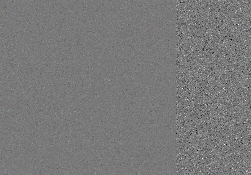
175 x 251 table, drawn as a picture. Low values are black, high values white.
Seam: vertical, 70% of the way across, the left part calmer. Grain: fine. Slope: none. Histogram: heavy tails on both sides.
